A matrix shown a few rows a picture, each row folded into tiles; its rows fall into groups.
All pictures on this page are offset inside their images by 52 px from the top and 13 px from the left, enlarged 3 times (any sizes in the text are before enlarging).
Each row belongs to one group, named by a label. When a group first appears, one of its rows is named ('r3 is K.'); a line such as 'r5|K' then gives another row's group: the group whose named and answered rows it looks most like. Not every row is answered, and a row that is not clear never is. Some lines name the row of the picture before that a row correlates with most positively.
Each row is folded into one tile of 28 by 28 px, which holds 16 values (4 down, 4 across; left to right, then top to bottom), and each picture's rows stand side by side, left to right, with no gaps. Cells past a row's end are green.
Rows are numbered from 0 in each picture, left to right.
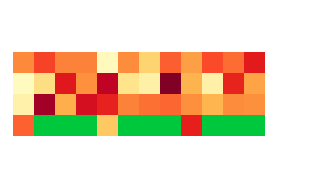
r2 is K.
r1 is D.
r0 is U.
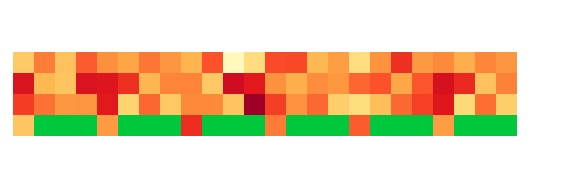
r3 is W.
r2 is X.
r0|D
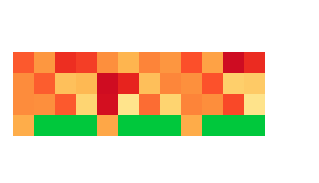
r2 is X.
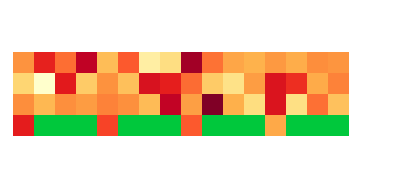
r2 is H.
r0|K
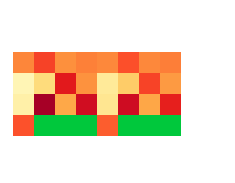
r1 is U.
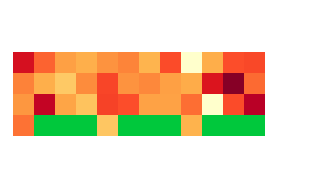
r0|H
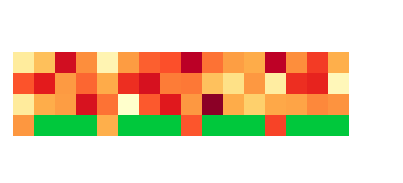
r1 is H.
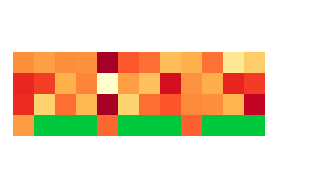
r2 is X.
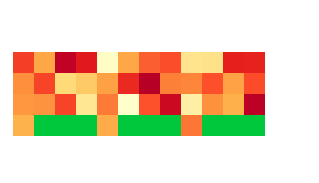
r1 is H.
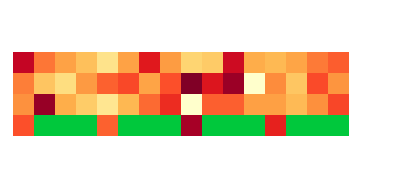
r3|K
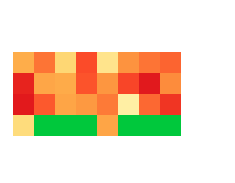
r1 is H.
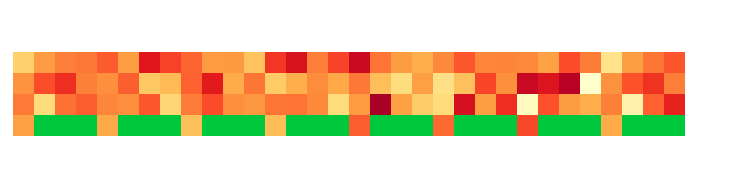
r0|H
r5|U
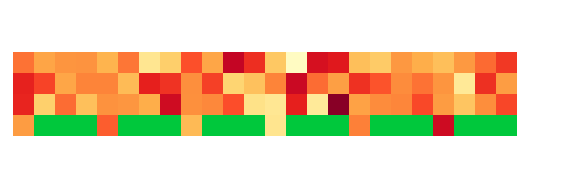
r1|X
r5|K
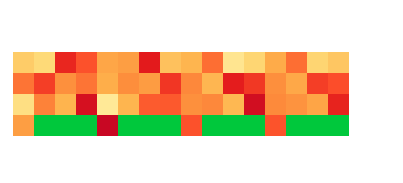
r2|X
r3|X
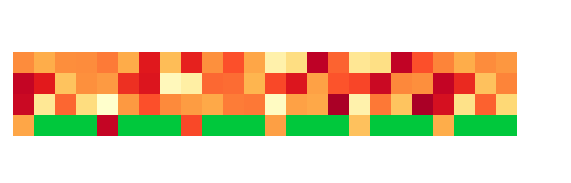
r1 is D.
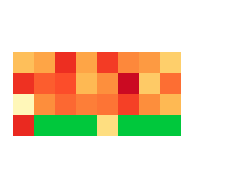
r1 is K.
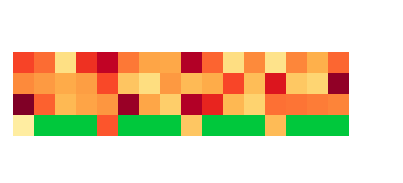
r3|D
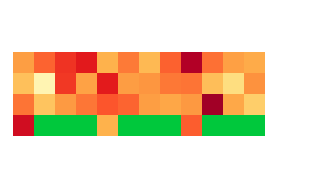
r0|K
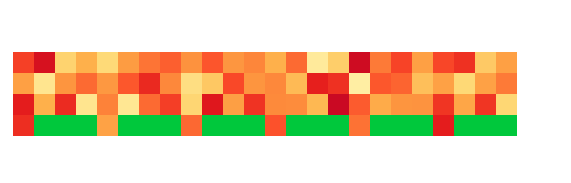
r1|H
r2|U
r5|W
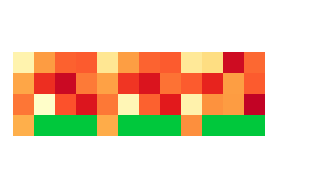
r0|H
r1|H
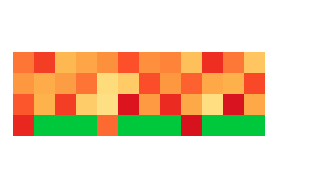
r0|W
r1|U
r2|W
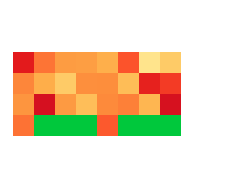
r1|X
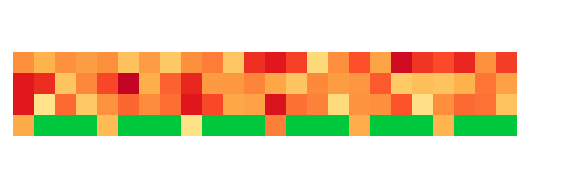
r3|W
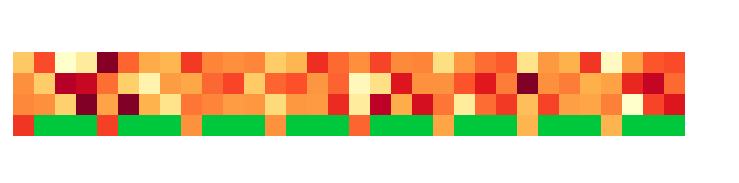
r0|X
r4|U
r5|H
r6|D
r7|H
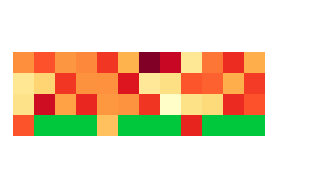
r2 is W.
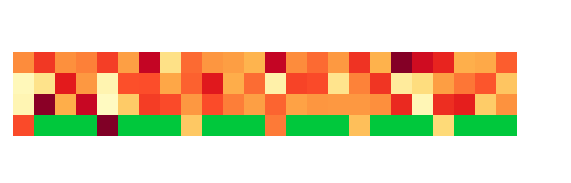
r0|U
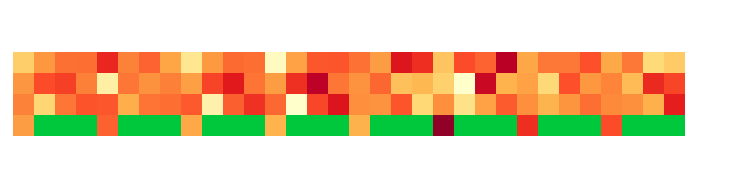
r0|H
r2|H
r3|H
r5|K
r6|K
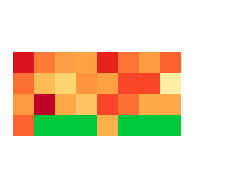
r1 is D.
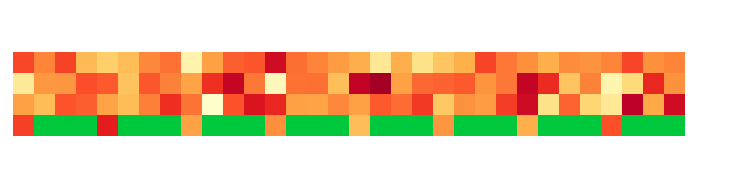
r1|K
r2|H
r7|U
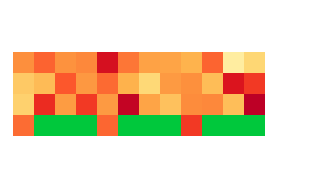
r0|U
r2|X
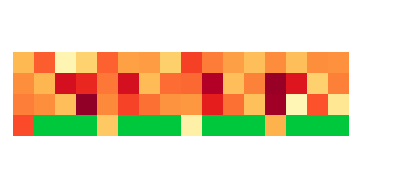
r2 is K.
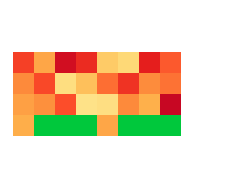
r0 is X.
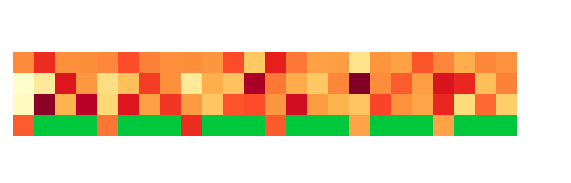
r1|U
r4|D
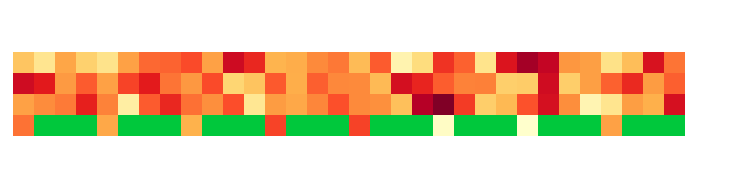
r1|H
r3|K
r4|X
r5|D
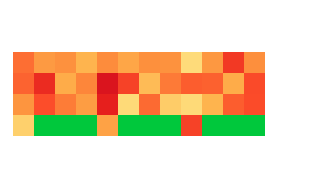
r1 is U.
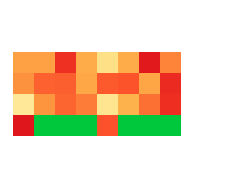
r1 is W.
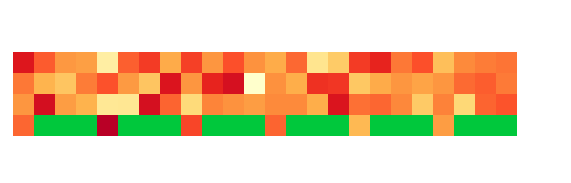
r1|W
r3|X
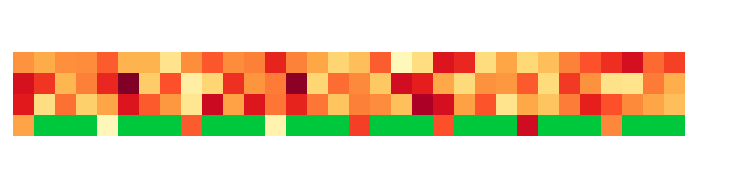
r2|U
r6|K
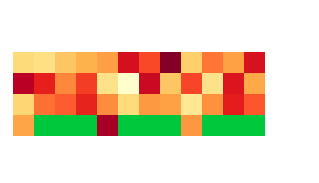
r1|K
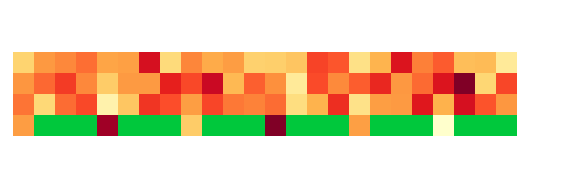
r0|H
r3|K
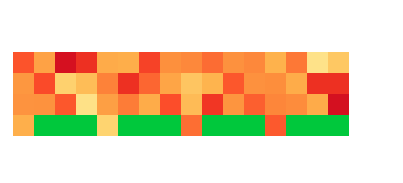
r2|U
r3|X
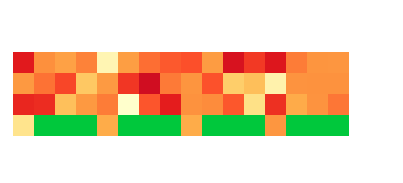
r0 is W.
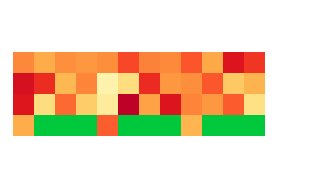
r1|U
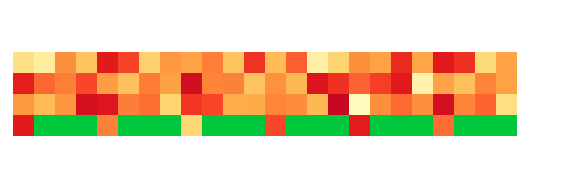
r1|W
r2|D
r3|X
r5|W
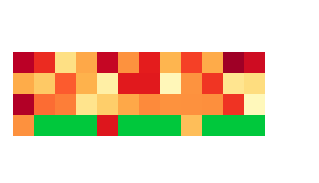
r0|W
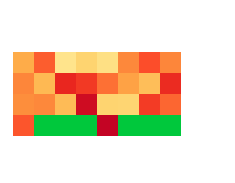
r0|X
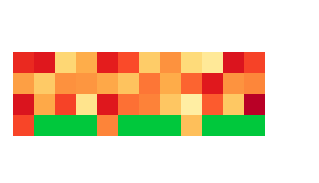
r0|W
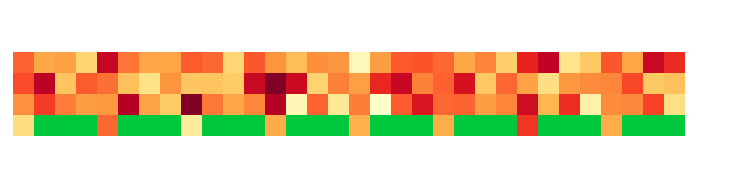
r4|H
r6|W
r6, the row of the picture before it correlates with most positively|0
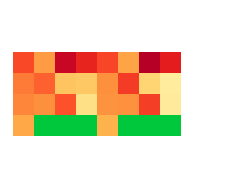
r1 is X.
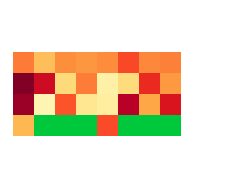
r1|U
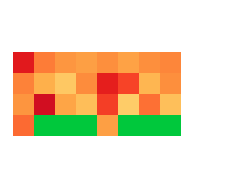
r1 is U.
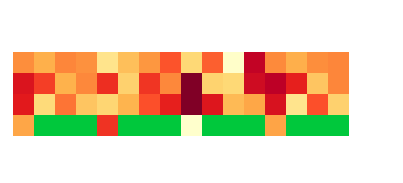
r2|D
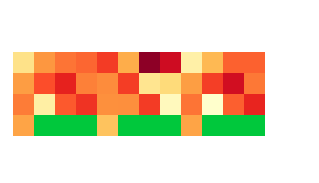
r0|H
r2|H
